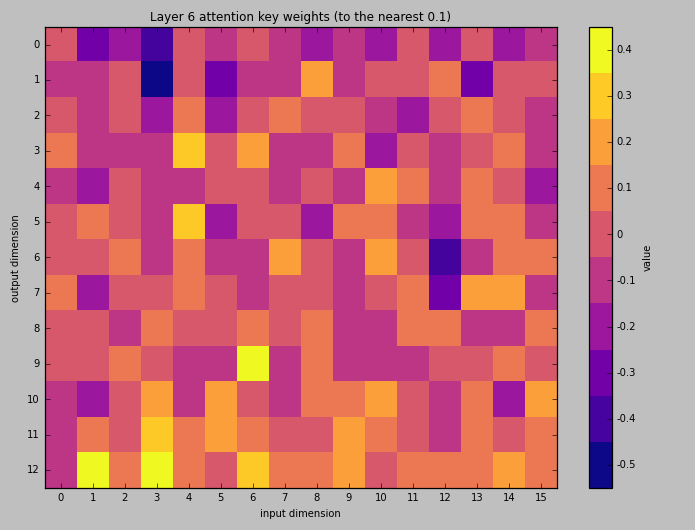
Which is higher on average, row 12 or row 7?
row 12
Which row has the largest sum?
12
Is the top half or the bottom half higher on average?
bottom
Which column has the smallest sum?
12
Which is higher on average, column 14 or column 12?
column 14
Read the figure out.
Title: Layer 6 attention key weights (to the nearest 0.1)
x-axis: input dimension, ticks 0 1 2 3 4 5 6 7 8 9 10 11 12 13 14 15
y-axis: output dimension, ticks 0 1 2 3 4 5 6 7 8 9 10 11 12 (0 at the top)
Colour bar: value, ticks -0.5 -0.4 -0.3 -0.2 -0.1 0 0.1 0.2 0.3 0.4
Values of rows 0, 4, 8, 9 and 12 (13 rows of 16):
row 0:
0 -0.3 -0.2 -0.4 0 -0.1 0 -0.1 -0.2 -0.1 -0.2 0 -0.2 0 -0.2 -0.1
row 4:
-0.1 -0.2 0 -0.1 -0.1 0 0 -0.1 0 -0.1 0.2 0.1 -0.1 0.1 0 -0.2
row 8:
0 0 -0.1 0.1 0 0 0.1 0 0.1 -0.1 -0.1 0.1 0.1 -0.1 -0.1 0.1
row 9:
0 0 0.1 0 -0.1 -0.1 0.4 -0.1 0.1 -0.1 -0.1 -0.1 0 0 0.1 0
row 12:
-0.1 0.4 0.1 0.4 0.1 0 0.3 0.1 0.1 0.2 0 0.1 0.1 0.1 0.2 0.1
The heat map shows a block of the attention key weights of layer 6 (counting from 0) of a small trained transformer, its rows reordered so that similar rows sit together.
